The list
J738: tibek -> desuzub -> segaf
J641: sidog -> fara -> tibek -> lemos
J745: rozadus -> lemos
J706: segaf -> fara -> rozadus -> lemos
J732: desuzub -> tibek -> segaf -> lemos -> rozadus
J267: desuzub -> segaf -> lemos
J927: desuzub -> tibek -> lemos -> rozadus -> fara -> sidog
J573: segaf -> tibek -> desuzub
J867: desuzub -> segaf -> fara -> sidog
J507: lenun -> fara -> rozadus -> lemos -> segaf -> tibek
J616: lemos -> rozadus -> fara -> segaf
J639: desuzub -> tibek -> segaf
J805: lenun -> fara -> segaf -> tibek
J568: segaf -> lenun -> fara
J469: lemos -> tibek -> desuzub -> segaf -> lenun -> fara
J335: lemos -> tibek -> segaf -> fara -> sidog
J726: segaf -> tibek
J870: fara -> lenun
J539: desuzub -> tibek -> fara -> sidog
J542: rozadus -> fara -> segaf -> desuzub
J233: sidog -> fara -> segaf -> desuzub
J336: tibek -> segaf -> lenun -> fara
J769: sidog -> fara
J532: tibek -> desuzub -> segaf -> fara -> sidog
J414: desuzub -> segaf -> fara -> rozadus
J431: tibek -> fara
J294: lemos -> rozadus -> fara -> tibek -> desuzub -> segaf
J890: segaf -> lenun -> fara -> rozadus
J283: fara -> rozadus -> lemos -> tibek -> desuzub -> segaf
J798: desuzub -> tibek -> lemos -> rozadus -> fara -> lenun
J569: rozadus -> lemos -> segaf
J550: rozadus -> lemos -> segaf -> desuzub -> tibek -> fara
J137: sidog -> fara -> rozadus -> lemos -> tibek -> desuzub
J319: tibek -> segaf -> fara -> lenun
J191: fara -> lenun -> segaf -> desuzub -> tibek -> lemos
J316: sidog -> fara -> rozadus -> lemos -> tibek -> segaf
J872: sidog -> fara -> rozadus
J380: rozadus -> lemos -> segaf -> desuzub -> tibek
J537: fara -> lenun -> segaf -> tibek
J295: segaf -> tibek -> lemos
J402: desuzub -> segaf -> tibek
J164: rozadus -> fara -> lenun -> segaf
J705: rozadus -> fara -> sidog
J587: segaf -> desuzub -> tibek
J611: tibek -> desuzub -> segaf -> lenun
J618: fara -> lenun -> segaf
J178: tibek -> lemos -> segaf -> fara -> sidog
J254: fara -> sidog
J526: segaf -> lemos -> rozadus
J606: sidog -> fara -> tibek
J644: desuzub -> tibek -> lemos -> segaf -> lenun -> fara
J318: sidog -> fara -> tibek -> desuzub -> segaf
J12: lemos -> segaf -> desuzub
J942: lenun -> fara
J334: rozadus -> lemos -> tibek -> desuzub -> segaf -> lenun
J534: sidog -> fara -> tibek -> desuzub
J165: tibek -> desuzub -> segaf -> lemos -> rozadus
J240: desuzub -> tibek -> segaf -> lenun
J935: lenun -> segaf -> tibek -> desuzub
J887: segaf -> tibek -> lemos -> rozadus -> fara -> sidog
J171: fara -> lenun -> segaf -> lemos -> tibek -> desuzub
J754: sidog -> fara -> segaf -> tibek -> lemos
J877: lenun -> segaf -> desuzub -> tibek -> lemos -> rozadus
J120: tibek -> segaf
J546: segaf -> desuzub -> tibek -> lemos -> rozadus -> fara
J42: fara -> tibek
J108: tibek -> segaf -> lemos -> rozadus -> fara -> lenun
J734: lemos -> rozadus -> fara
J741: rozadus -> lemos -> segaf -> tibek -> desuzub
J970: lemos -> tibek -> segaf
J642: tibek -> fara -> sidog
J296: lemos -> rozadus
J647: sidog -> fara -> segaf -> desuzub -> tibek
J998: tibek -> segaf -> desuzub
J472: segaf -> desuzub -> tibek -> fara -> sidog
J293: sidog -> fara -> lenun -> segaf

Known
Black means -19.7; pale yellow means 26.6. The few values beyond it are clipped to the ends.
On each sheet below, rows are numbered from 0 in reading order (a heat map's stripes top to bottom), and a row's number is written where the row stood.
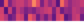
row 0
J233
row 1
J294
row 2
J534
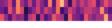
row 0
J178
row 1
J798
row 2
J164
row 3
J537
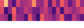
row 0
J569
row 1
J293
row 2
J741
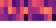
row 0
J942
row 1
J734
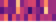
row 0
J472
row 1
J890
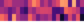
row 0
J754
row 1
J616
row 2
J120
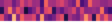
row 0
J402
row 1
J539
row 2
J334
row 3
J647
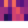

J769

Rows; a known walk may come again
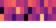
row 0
J296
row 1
J639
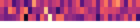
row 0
J942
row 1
J587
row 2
J877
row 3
J171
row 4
J618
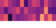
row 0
J334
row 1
J706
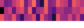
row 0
J732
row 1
J705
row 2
J283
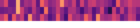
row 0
J472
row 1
J872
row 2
J293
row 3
J754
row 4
J233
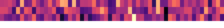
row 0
J870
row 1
J741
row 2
J120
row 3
J336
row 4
J726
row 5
J642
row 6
J294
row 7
J935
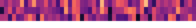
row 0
J240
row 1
J318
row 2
J998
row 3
J178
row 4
J734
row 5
J164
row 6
J805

